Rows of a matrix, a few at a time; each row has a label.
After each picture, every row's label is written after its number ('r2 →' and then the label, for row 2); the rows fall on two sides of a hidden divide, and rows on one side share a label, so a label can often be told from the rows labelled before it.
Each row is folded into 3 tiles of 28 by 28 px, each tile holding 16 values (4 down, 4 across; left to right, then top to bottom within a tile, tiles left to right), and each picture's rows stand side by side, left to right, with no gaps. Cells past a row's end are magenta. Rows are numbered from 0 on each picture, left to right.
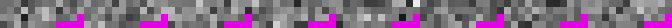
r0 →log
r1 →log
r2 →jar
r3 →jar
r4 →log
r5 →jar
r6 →jar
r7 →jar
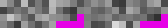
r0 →jar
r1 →jar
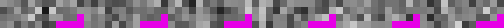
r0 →jar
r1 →jar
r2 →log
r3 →log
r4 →jar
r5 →jar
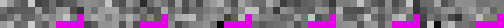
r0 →jar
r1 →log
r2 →log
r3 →jar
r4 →jar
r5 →jar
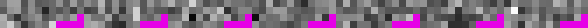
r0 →jar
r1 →jar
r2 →jar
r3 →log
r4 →jar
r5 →log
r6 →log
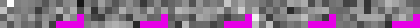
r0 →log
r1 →jar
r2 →log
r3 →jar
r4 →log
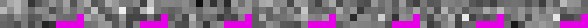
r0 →log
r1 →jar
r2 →log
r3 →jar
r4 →log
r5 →log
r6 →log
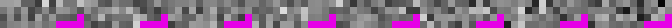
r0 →log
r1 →jar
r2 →log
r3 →jar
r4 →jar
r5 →jar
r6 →log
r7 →log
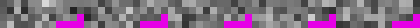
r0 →jar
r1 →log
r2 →jar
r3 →jar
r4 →log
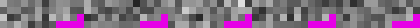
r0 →jar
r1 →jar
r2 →jar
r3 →log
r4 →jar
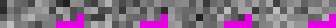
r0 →log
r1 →jar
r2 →jar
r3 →log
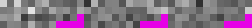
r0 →jar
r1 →log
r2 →log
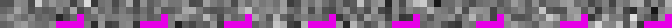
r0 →log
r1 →log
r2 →log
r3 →jar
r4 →log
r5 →jar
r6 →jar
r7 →log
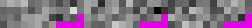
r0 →log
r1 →jar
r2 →log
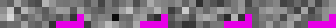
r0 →log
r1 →jar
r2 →log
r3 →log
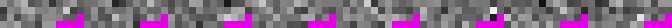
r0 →jar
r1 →log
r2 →jar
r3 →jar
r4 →jar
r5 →log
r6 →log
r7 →jar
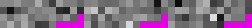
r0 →jar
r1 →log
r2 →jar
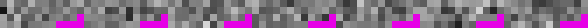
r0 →jar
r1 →jar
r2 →jar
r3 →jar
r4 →jar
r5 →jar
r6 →log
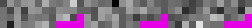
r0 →jar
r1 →log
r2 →log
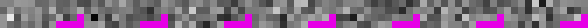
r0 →jar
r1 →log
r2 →log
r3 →jar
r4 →log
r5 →jar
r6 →jar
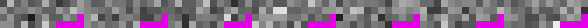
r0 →log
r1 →jar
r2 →jar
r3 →log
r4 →log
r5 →jar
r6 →jar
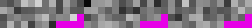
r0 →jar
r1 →log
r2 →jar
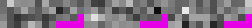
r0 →jar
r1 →jar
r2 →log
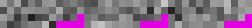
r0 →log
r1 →log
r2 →log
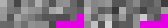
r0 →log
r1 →jar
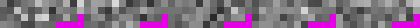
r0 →log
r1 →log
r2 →log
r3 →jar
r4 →jar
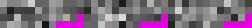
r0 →jar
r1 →log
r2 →log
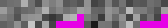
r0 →log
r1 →log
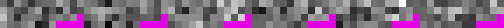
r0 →jar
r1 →log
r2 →jar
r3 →jar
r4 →jar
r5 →log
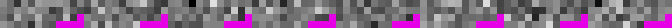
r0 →log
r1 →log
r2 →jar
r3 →log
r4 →log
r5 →jar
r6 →jar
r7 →jar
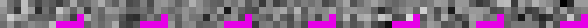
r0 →jar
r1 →log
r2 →jar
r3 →log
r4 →log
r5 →jar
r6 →jar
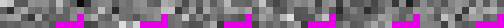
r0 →log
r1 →log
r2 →log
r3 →log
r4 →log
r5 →jar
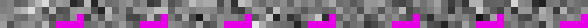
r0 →log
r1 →log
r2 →jar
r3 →jar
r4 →jar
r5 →log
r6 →log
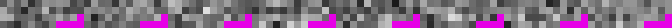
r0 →jar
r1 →log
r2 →jar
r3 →jar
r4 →jar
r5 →log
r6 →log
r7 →jar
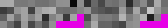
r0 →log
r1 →jar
